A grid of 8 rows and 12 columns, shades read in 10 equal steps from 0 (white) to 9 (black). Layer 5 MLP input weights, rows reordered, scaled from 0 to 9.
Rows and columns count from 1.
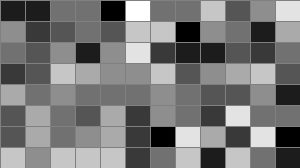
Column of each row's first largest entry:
5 8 4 1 12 6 7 9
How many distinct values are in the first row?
8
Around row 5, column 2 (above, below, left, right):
6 3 3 4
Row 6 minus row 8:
4 -1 3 4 1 0 -1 3 -1 -1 0 -3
